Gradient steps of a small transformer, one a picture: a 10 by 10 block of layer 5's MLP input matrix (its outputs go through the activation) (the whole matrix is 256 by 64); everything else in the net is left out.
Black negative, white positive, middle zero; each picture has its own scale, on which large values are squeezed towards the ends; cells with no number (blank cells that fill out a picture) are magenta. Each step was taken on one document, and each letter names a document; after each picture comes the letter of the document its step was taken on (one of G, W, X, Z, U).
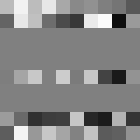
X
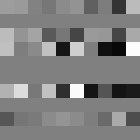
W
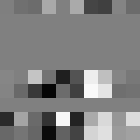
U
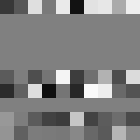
U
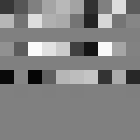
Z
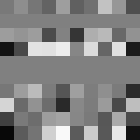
W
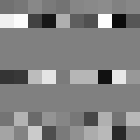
X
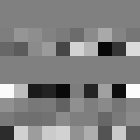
W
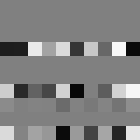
W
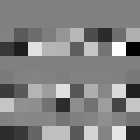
W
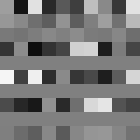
Z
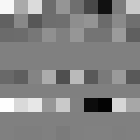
Z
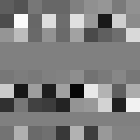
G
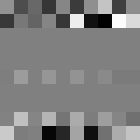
G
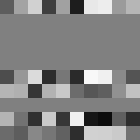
U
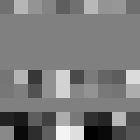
U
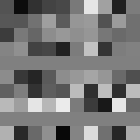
Z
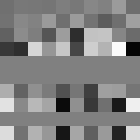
W
